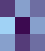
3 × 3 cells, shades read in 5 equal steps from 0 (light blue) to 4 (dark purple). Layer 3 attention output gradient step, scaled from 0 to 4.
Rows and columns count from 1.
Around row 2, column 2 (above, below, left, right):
1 3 0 1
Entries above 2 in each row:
1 1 1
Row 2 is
0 4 1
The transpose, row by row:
3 0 1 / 1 4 3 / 2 1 2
